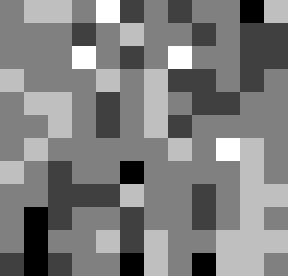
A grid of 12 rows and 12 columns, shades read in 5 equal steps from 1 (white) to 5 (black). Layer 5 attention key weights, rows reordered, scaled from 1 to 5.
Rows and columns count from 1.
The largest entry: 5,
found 7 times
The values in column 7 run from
2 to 3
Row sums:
35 39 35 36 36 36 31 37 37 40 34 41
